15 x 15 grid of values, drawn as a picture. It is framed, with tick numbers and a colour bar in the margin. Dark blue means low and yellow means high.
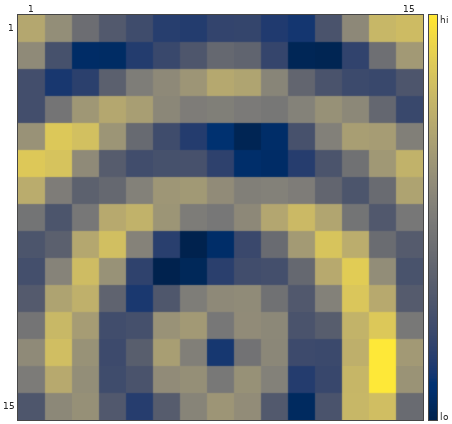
No row or column stands out. Rings spread out from the bottom middle. The texture is blotchy.
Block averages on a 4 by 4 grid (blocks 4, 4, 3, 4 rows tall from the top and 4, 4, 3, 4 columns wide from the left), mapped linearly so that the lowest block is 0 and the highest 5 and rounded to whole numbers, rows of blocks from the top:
2 2 2 2
5 2 2 4
4 0 2 5
4 3 2 5
